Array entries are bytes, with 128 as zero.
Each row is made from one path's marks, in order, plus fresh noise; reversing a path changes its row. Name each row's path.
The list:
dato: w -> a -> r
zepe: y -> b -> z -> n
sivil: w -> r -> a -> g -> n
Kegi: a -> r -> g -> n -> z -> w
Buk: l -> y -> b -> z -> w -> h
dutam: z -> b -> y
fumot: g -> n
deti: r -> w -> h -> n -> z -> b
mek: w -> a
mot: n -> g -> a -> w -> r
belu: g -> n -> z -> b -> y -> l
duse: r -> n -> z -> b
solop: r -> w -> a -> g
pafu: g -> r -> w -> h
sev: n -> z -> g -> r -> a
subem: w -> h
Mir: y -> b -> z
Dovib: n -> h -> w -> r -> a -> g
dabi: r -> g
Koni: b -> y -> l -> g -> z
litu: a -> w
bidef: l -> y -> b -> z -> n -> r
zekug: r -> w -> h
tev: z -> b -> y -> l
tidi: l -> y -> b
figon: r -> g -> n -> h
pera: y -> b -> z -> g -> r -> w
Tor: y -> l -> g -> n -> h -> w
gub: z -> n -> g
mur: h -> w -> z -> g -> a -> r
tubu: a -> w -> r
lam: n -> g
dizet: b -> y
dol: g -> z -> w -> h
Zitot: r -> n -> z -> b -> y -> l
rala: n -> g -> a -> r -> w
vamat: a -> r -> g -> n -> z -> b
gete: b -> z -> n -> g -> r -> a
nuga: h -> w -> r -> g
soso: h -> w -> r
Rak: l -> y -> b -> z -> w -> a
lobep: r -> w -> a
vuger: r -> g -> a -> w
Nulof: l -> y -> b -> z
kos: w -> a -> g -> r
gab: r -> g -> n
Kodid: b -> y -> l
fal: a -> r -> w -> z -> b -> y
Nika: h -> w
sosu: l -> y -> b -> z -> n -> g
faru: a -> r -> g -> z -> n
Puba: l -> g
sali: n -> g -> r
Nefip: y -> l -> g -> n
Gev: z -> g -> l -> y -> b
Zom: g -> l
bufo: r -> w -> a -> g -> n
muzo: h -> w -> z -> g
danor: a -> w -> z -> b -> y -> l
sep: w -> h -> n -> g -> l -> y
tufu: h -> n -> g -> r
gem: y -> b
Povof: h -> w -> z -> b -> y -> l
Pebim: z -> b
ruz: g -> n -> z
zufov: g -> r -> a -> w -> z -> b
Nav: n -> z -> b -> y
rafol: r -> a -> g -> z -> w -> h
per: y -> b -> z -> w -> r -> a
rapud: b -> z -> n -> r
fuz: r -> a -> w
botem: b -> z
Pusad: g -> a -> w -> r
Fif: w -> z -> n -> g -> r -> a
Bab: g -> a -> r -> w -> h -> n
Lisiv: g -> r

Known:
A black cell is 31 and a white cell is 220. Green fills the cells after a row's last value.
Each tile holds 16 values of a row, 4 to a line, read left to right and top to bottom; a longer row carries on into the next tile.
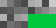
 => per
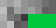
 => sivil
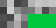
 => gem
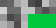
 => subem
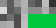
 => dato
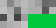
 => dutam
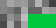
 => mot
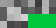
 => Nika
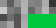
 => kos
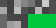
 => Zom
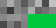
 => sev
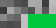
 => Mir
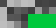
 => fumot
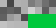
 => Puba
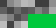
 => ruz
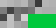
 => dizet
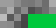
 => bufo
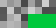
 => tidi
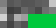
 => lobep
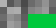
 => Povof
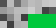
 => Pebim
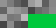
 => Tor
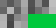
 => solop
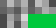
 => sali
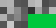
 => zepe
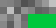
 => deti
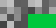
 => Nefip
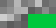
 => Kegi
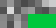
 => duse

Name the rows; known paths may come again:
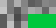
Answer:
sep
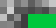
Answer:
gab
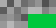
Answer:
sosu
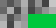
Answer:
solop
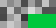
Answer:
tidi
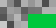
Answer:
muzo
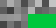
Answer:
sev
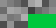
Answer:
Tor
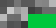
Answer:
vuger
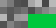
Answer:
per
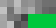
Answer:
sivil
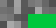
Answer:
belu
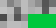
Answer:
dutam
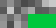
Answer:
duse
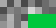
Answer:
Nulof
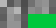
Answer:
Povof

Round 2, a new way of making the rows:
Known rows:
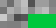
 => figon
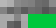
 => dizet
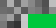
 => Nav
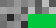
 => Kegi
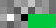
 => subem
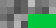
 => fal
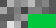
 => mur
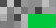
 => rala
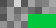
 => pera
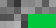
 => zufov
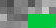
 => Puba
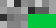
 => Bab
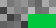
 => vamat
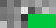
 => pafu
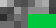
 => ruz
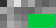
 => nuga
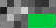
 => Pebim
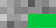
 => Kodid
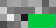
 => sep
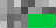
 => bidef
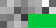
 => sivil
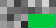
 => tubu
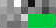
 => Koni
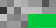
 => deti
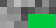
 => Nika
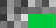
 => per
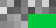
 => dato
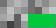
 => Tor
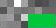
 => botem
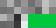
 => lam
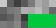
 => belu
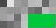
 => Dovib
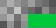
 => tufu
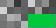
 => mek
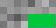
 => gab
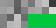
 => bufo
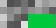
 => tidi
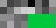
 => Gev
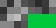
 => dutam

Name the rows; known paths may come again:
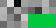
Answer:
mot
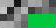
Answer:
Pusad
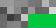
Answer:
faru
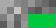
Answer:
tufu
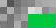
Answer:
Zitot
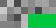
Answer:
rala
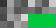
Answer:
per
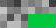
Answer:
vuger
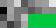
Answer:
zepe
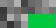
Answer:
Mir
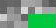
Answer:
zekug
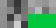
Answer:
danor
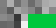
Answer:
lam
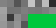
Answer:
litu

